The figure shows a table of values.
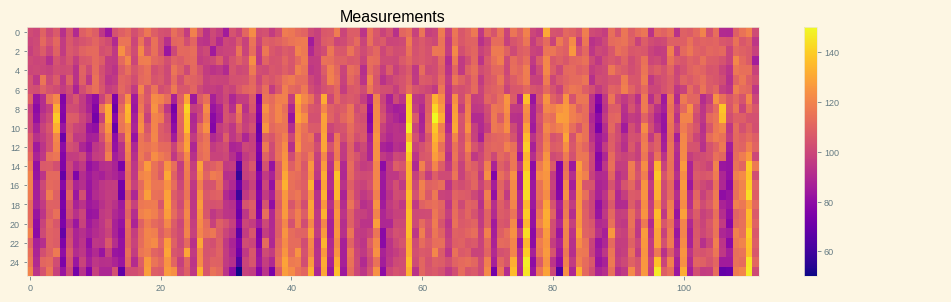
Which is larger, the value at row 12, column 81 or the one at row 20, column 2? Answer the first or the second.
the first
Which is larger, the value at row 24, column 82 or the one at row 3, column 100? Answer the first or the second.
the first
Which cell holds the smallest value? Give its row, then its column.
25, 32
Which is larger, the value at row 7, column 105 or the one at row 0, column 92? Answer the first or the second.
the first
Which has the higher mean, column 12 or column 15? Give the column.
15
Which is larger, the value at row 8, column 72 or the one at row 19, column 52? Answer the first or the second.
the first
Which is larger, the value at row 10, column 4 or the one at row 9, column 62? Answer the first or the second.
the second
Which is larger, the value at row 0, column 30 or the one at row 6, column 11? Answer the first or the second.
the second
